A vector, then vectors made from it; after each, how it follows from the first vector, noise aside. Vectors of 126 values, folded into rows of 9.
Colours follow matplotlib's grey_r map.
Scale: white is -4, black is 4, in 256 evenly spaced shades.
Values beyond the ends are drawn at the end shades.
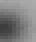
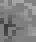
partly zeroed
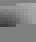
partly zeroed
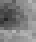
wrapped around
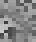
sign-scrambled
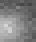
negated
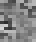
sign-scrambled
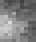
negated
